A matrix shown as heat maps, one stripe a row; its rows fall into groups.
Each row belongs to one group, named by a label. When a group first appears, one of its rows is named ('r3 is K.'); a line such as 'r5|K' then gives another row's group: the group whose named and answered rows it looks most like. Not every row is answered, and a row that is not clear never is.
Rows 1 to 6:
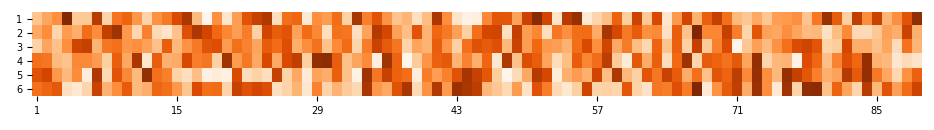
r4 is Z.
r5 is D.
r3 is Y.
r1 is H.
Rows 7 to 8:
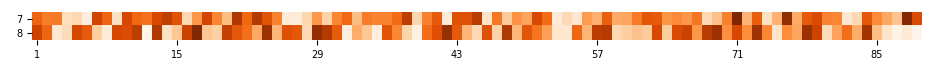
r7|D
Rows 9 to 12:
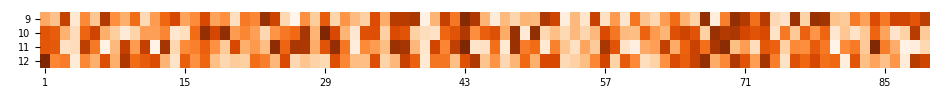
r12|D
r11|Z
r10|Z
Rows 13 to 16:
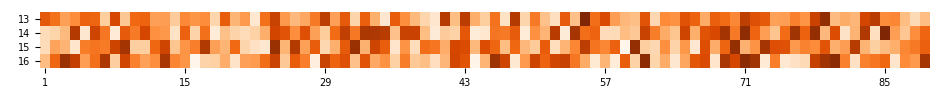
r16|H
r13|Z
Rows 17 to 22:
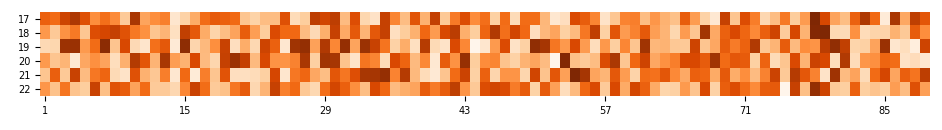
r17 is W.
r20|Z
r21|H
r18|Y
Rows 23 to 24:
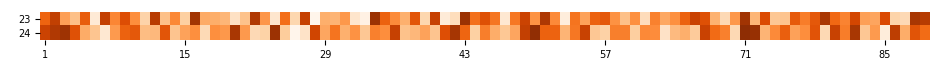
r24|W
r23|D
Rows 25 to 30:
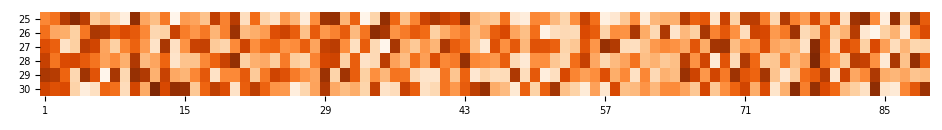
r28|W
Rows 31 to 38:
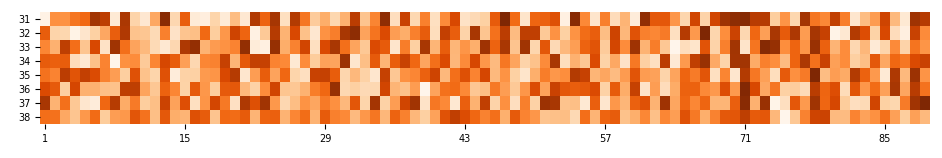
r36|W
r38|Z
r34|D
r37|D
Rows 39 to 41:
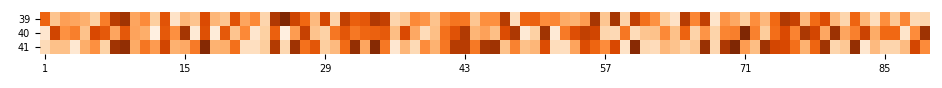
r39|Y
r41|Y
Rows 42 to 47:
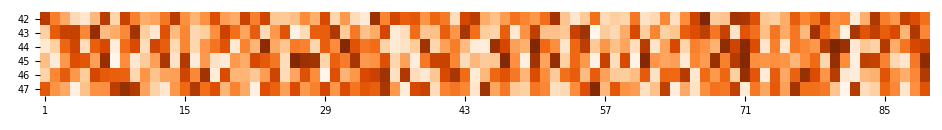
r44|H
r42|D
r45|H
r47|Y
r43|W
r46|H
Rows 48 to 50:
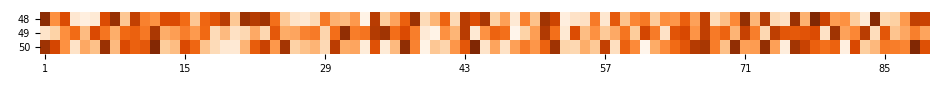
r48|D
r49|H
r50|D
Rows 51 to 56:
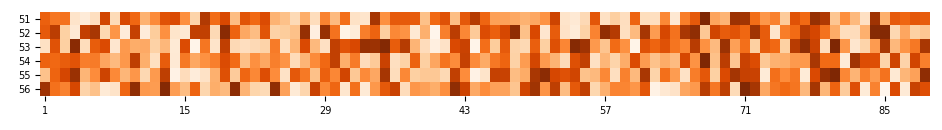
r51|D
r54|W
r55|H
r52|Z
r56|W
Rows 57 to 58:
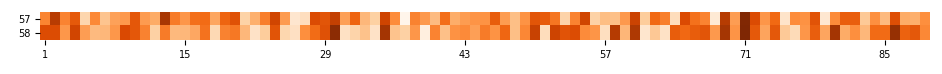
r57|W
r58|W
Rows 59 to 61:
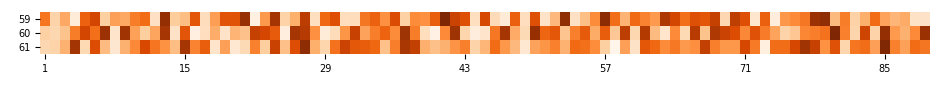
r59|Z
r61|H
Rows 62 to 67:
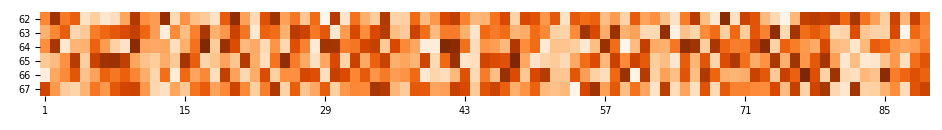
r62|W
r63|Y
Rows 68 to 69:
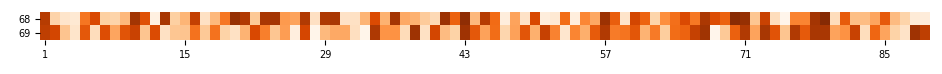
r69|D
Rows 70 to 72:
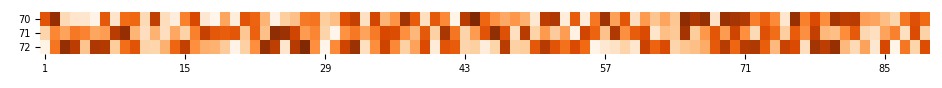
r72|H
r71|Y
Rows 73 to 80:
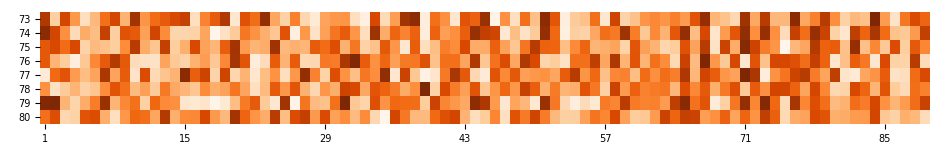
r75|W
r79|D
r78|Y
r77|H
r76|Y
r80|Z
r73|D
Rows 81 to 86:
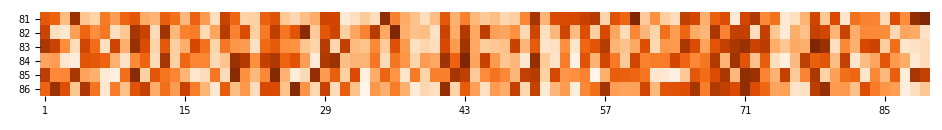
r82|Z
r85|W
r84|Z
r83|Z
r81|W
